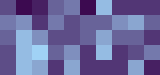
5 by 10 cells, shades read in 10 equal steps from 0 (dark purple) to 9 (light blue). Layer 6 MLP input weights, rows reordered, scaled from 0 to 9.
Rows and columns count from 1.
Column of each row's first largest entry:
7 9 2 3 2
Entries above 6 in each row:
1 1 2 3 4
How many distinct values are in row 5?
5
